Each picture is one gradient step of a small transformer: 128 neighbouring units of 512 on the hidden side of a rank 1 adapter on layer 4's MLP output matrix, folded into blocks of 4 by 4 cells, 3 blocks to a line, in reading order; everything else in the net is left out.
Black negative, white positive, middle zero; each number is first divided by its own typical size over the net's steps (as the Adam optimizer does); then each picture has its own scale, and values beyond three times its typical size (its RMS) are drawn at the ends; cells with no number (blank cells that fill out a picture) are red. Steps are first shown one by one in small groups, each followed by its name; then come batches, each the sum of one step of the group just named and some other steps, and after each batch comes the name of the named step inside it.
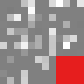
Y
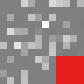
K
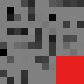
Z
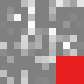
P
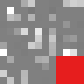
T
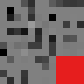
Z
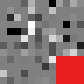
P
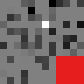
K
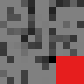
Z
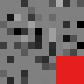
Y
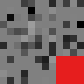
P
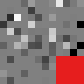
Y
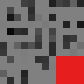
Z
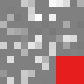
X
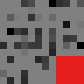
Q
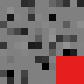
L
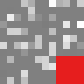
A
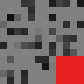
L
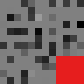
X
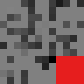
L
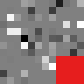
A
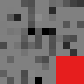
X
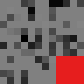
L
